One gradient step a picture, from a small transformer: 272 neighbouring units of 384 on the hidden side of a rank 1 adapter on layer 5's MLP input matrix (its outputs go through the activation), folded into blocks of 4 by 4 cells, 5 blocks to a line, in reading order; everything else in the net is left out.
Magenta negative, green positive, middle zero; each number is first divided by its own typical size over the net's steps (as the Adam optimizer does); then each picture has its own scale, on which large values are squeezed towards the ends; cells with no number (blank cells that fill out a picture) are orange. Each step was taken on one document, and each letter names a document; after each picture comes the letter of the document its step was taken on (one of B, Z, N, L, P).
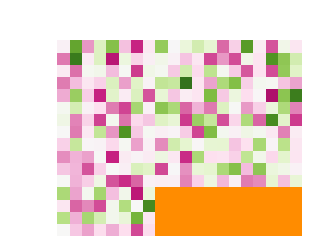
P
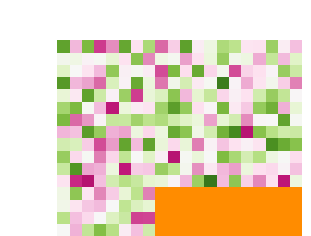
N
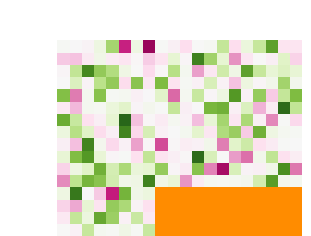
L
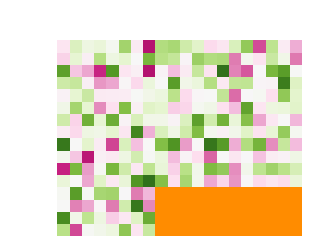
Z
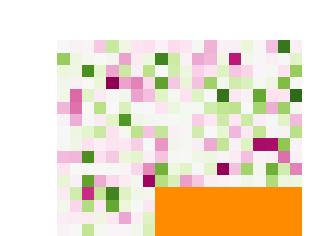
L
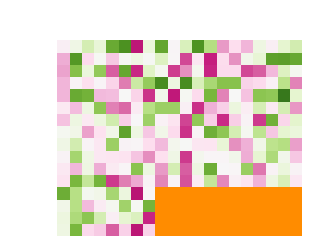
P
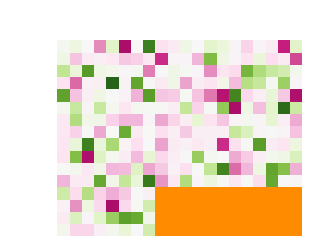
L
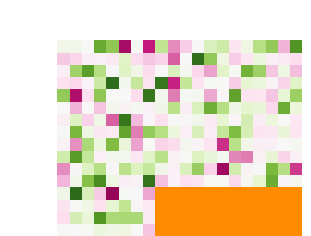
L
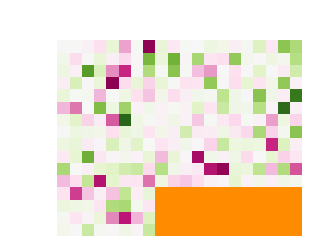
L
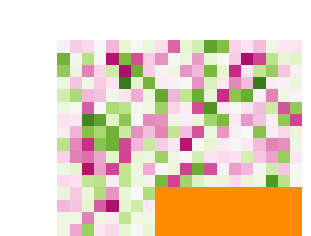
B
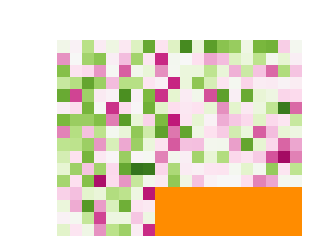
B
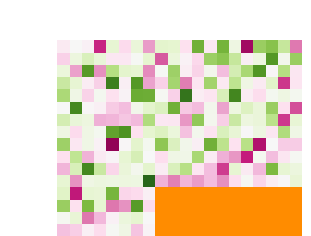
Z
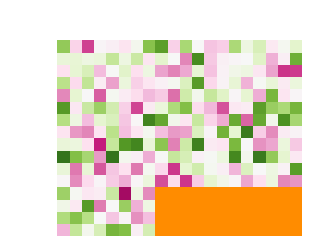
N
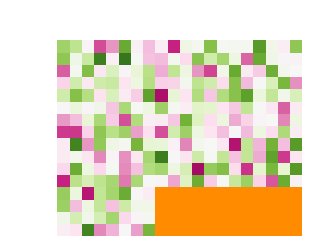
B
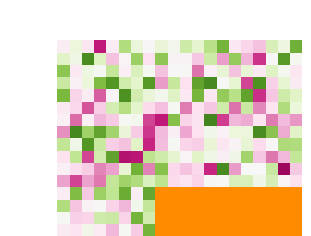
B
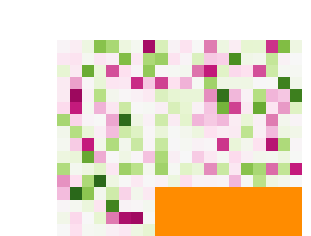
L
